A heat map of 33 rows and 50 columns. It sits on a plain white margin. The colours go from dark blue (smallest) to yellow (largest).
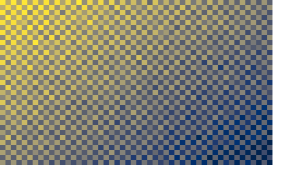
The ninth with the lowest average is the bottom right. A checkerboard runs through the table. The field climbs toward the top left. The top left is the ninth with the highest average.
